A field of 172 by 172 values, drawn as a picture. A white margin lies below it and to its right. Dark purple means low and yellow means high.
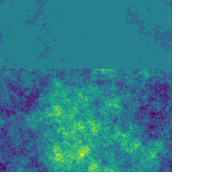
Seam: horizontal, 40% of the way down, the top part calmer. Stripes: none. Ninth with the highest average: bottom middle. Average level on the scale: 40%. Calmest part: top middle. Slope: none.
